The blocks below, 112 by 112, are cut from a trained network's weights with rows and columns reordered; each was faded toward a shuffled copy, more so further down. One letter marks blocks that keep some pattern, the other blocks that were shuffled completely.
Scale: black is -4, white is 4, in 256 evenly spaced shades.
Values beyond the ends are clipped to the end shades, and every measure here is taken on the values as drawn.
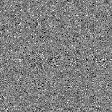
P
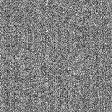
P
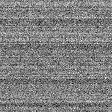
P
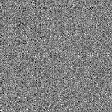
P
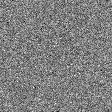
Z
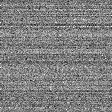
P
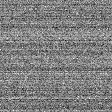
P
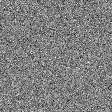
Z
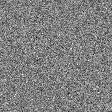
Z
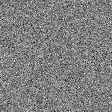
Z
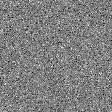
Z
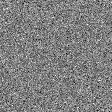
Z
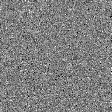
P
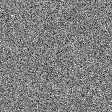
Z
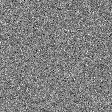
Z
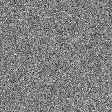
Z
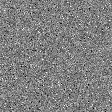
Z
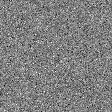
Z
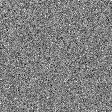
Z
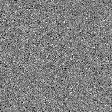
P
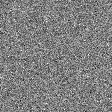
Z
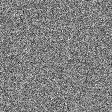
Z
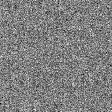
P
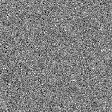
P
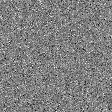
Z
